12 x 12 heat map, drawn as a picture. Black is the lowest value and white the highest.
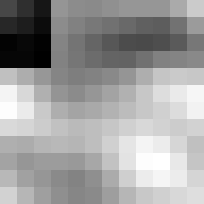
The top left is the ninth with the lowest average. The bottom right is the ninth with the highest average. In the top left lies a patch that is lower than the rest.
